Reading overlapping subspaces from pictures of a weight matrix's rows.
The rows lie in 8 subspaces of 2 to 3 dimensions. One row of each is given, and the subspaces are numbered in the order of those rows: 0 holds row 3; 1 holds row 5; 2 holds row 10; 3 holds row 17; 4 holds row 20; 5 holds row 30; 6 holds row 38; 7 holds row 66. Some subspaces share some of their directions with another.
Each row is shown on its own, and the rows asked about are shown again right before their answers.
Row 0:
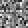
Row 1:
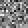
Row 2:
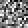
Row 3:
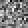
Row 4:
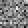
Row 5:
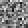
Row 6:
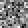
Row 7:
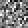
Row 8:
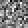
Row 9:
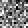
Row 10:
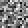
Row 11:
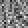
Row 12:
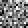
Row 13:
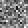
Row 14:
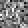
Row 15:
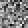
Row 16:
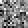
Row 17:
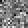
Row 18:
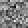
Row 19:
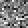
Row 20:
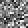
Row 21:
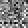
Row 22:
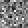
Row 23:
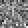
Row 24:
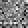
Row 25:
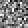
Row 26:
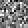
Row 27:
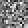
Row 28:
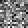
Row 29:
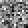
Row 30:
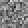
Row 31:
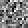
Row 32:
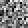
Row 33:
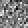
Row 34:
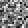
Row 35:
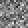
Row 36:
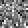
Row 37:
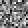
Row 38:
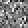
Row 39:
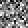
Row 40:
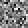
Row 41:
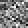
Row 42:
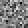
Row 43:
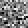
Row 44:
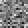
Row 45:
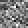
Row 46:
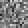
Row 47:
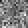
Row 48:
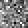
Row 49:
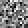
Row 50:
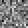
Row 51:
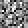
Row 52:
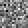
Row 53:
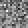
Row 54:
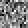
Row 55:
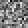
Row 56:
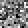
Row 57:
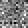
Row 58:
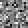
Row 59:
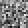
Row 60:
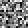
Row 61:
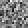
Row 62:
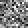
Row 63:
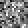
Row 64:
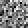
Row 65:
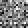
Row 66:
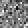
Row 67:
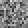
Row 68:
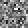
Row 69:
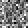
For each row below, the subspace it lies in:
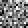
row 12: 7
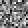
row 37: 1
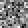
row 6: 2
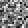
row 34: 2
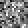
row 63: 2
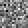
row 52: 6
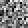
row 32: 0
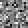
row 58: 2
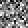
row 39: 4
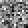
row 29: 1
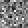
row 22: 4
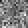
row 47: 3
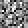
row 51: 4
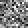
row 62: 5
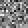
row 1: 6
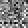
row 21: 7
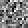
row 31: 4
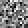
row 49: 0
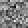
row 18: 5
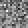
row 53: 6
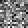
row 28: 3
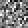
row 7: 1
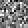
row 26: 6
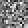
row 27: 0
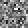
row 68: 6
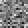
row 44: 3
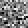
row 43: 4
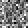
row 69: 7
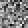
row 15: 2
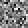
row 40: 6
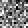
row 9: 7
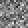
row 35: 4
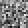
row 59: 6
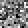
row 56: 2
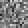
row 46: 2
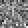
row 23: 1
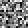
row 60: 1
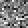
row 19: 4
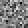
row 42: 0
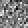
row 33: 7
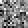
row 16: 3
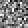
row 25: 5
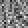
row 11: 7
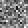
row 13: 0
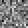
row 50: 1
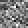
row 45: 5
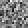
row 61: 4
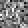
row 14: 2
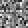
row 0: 1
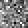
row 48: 0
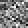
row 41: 5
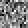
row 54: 6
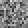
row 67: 3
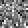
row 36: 1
